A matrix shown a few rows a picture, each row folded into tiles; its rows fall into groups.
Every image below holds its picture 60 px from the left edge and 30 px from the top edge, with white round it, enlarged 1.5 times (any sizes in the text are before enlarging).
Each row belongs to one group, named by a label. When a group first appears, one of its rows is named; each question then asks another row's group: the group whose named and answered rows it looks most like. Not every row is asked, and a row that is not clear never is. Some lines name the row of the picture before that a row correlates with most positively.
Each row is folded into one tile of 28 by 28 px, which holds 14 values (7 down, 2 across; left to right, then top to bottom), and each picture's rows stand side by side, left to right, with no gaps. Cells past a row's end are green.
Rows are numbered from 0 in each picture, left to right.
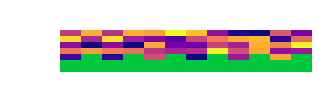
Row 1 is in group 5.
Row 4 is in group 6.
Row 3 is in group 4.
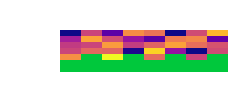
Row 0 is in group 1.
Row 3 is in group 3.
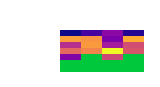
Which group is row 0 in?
6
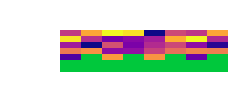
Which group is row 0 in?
5
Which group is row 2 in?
1
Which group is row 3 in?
5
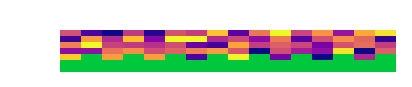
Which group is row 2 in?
1
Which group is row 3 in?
5
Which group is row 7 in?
3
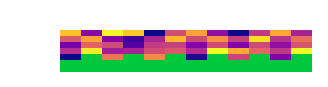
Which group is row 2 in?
1
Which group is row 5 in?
4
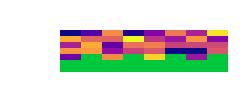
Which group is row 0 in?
6
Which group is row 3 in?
3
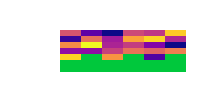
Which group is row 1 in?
1
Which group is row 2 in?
5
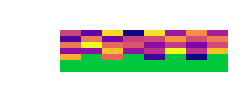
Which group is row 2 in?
4
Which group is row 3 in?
4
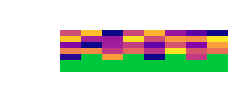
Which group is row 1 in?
1
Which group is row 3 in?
6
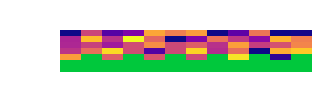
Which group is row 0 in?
1
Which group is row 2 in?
3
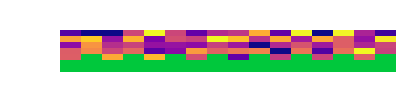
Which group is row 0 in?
6
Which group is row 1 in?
1
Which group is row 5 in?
3
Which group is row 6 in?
3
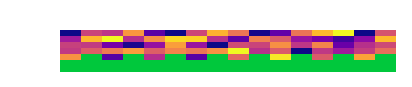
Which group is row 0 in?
1
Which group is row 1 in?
5
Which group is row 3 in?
5
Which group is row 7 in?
1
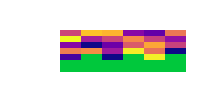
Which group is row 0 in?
5
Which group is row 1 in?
4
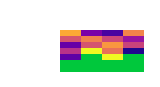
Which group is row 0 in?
4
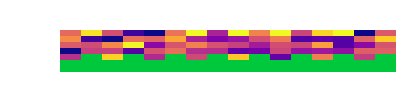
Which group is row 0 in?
3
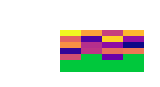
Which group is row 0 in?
3
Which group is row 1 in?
5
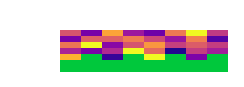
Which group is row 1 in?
4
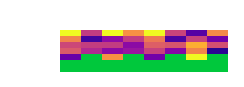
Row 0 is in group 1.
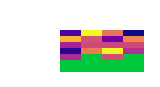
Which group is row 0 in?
3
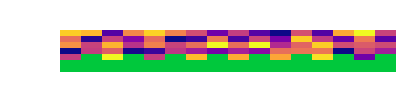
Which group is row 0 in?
3
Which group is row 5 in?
1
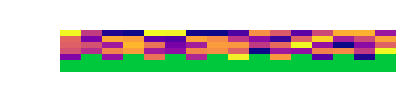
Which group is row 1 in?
6
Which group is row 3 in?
6
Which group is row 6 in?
5
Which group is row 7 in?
4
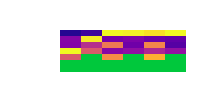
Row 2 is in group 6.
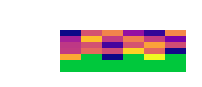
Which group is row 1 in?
4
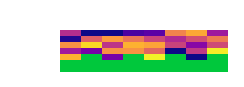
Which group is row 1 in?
6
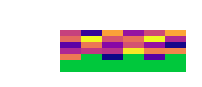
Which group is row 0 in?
6
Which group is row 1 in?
4
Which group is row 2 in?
5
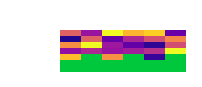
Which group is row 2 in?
4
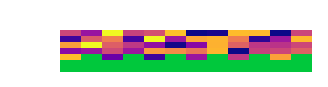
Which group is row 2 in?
5
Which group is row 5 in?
1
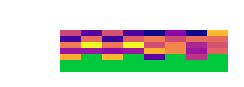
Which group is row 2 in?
6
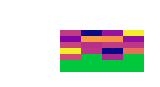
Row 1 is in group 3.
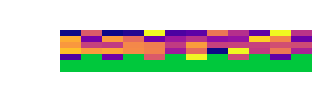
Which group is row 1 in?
6
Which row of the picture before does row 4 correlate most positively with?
0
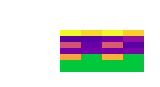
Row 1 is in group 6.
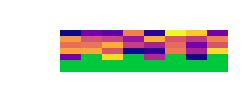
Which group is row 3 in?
4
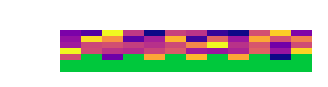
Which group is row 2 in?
1
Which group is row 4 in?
1
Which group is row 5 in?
4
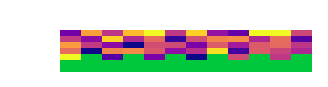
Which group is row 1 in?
5
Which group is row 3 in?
4
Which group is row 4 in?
3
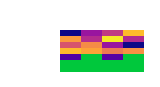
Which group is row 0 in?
6
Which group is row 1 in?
5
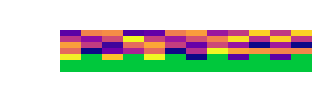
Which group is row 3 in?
4
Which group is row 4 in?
5
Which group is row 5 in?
5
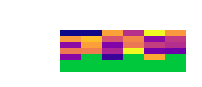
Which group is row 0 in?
6
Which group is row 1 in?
4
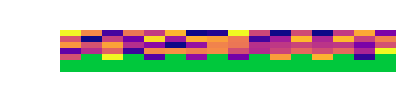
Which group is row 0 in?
3
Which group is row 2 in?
5
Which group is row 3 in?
6
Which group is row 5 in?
1
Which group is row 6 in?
1
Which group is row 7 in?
4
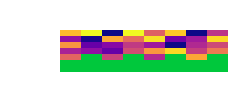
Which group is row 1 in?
3
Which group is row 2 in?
5
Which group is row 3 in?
1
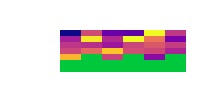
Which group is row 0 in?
1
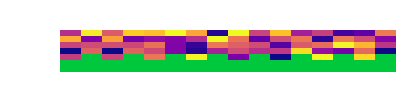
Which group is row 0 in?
3
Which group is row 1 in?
3
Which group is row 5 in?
4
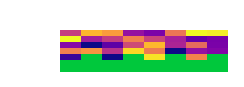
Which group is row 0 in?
5
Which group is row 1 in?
4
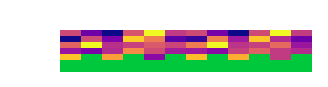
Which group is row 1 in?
1
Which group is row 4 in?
1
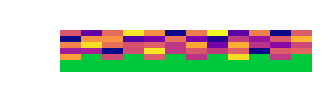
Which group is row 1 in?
3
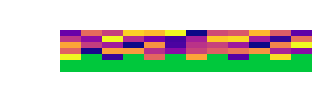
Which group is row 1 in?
5
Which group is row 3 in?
1
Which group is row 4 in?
5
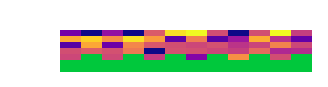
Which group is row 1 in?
6
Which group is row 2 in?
3
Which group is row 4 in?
1
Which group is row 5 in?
3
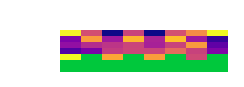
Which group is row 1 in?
1
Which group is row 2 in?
1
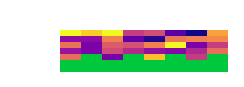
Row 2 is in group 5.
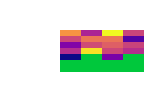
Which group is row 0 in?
4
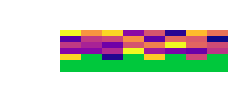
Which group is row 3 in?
3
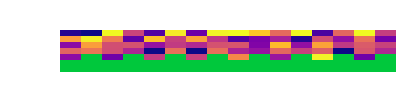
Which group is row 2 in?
3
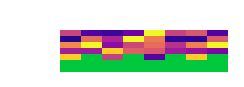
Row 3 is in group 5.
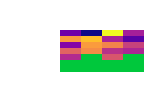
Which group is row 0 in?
6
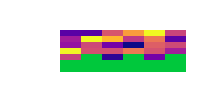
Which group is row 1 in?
5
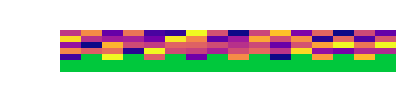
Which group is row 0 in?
5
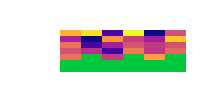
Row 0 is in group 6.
